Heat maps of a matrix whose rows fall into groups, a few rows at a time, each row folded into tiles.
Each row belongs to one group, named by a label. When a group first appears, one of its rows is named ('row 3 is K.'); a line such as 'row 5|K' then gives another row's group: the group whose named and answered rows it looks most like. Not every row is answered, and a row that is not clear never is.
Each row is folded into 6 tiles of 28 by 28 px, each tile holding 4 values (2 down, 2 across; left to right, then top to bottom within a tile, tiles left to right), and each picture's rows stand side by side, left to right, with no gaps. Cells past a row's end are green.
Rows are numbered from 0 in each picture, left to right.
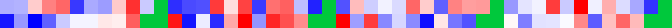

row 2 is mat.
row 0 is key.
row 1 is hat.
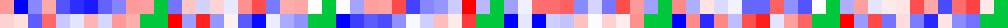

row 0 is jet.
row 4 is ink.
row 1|mat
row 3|key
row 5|mat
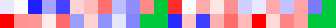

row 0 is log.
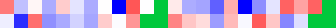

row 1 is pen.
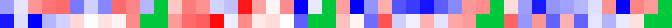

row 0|key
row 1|log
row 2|jet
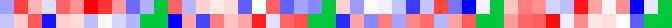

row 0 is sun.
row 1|ink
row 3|log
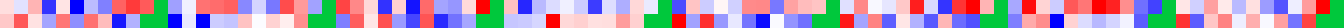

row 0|pen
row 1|key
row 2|pen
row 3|jet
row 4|mat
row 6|sun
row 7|jet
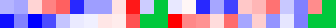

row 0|key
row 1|log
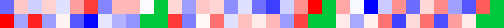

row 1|jet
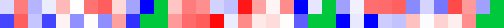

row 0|sun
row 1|log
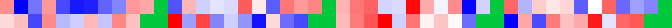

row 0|jet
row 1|mat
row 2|log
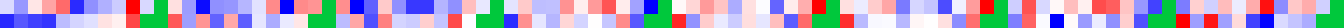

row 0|key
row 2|jet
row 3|sun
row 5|jet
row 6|sun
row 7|mat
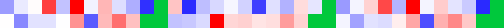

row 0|hat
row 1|jet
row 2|hat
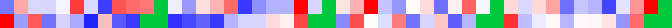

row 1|key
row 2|pen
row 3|jet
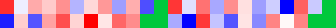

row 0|ink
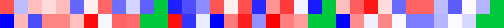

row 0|ink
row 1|hat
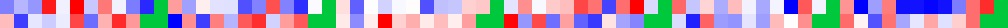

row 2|jet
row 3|mat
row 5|jet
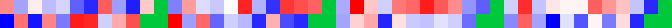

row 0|ink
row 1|mat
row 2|sun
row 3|sun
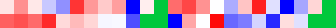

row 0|log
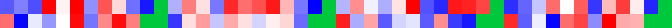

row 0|hat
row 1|sun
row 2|mat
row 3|hat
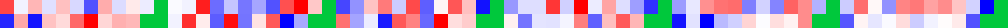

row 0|ink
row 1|pen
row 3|hat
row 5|sun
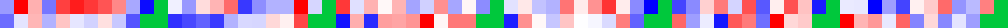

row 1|key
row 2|ink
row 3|sun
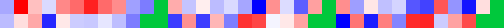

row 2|ink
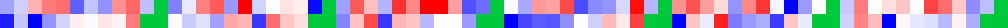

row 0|key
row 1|hat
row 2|sun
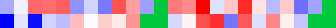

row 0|key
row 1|log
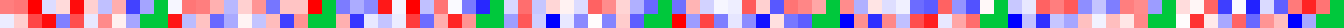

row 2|hat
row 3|sun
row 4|mat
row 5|ink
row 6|key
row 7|pen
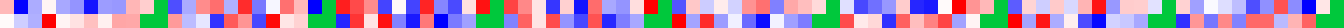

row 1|hat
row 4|mat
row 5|pen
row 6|mat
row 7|ink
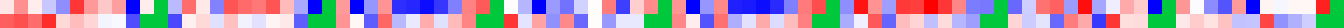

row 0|log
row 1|sun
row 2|jet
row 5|sun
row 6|hat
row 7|pen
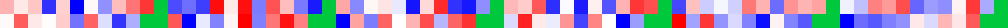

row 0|pen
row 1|hat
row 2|ink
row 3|pen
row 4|mat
